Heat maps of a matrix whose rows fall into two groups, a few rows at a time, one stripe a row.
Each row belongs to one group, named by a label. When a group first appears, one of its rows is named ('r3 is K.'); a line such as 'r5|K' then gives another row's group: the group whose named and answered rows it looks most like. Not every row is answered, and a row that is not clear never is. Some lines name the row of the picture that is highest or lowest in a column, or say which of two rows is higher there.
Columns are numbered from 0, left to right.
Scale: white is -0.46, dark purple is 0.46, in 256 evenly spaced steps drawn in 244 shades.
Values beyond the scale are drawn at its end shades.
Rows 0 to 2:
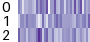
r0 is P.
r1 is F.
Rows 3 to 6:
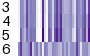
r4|F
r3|F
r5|F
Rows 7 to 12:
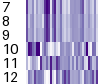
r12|F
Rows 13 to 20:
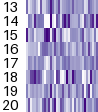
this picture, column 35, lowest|15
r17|F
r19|P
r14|F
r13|P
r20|P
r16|P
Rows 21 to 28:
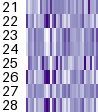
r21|P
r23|F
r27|F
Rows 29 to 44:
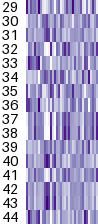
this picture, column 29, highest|44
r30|P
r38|F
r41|F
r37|F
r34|P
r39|P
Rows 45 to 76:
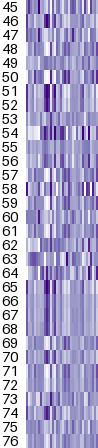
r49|P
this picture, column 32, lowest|58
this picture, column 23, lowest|56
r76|F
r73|P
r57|F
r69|F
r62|P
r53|P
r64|P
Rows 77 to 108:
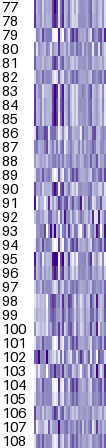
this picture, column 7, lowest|86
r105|F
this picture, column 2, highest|102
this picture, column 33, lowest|93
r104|F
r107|P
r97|F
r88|P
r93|P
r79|F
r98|P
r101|F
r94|F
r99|P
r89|F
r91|P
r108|F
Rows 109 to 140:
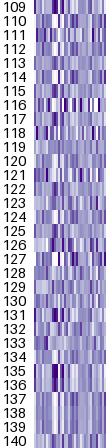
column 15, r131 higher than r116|No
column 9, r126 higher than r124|Yes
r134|F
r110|F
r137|F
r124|F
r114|F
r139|F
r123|P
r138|F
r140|P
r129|P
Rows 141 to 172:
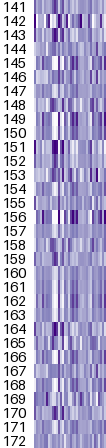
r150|F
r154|F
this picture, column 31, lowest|169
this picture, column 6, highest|169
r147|F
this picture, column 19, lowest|151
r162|F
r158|P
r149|F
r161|F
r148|P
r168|F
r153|P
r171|F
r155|P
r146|P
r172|P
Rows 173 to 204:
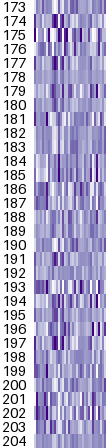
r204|F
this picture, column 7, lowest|201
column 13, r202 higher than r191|No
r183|F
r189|P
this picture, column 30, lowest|175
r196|P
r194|P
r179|P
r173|F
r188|P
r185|P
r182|F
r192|P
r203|P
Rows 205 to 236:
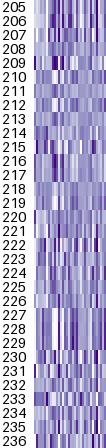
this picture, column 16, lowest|215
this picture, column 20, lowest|206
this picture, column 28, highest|206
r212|F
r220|P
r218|F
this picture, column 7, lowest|215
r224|P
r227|F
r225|P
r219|F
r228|F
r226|P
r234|P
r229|F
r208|P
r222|P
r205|P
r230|P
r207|P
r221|P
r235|P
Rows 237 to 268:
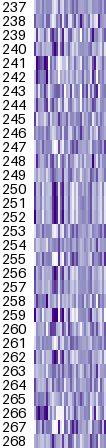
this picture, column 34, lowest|267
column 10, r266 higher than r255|Yes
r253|F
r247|F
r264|P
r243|P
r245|P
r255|F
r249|P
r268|P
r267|F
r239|P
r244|P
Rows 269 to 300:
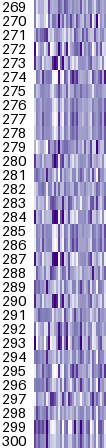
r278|F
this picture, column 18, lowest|299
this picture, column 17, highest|297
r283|P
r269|P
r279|P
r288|P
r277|F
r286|F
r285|F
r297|P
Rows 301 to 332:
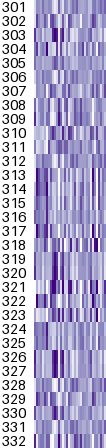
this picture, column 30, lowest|311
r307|P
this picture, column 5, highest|322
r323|P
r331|F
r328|F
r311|P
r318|P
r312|F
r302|P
